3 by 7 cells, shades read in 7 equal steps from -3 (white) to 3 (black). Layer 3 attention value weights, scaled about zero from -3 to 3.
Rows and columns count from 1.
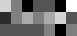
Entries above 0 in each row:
4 2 5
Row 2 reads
2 0 -1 0 -1 -2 1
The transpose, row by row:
-2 2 1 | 0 0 1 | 3 -1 1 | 1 0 1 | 1 -1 0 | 3 -2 3 | -3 1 0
